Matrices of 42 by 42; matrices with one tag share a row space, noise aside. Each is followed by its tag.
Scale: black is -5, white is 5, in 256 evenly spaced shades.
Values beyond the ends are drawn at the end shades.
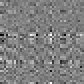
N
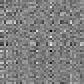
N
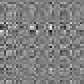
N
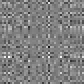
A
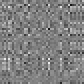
A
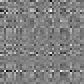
N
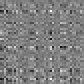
N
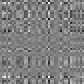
A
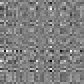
N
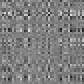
A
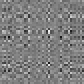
A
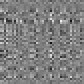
N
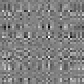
A
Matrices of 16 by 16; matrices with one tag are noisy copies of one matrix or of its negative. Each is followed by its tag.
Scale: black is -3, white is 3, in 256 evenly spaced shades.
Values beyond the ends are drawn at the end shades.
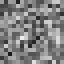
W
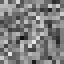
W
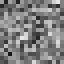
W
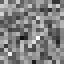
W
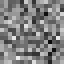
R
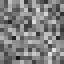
R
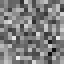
R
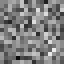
R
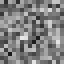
W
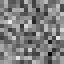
R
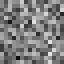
R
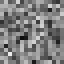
W
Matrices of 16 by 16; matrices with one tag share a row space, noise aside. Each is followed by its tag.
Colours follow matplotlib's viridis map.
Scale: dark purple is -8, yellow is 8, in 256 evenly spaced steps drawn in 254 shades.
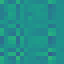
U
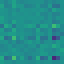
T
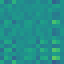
T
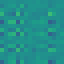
U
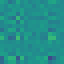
U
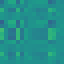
U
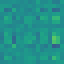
T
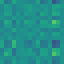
T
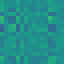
U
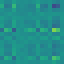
T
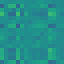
U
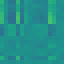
U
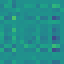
T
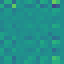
T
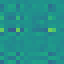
U
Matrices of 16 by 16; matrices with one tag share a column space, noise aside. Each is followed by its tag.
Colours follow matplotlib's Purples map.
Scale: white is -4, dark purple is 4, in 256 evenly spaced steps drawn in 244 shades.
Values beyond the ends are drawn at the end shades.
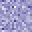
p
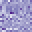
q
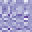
q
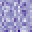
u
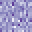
u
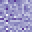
q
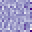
p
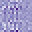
p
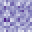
u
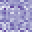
p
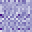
q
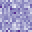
p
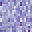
u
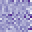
q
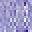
u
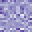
q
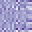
p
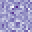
p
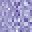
u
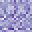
q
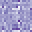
p
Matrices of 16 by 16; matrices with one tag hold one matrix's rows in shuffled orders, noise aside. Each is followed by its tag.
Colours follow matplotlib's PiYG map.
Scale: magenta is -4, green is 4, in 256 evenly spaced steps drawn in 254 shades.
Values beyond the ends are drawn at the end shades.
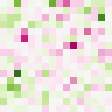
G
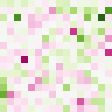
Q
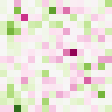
G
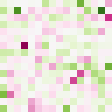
Q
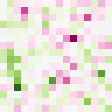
G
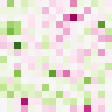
G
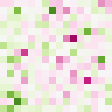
G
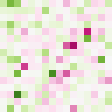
G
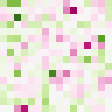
G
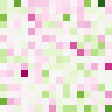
Q
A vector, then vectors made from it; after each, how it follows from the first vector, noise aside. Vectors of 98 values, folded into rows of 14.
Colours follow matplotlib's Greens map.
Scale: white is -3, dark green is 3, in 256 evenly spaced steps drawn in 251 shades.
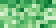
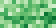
wrapped around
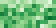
negated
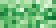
negated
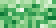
negated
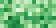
wrapped around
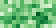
wrapped around
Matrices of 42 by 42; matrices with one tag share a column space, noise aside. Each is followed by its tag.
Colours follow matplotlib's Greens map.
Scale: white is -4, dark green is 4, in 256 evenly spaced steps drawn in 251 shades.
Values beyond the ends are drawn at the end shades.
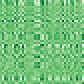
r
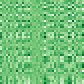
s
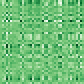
r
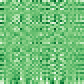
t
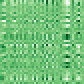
r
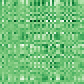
r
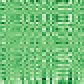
t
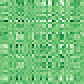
r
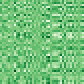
s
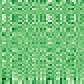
t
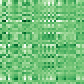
r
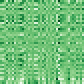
t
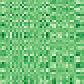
s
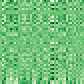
t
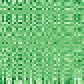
t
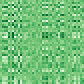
s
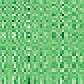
s
